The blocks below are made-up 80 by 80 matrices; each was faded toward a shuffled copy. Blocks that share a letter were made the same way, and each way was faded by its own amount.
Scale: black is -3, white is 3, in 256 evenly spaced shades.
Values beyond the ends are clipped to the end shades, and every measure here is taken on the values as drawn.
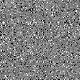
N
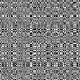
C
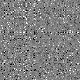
N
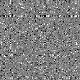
N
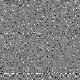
N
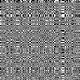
C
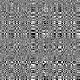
C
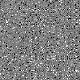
N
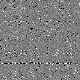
N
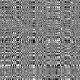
C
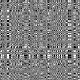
C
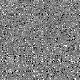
N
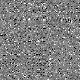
N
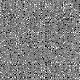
N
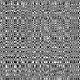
C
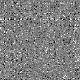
N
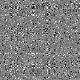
N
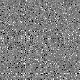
N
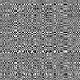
C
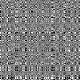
C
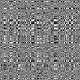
C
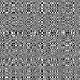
C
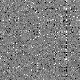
N
